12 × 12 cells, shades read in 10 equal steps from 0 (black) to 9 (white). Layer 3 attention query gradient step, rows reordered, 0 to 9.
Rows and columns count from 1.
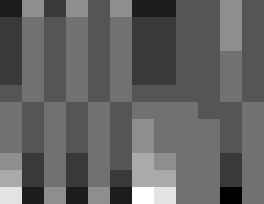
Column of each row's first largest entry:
2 11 11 2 2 2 1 7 7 7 1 7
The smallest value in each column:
1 1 2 1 3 1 1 1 3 3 0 3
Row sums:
37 38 38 37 37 40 43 45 45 45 46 50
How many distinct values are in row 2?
4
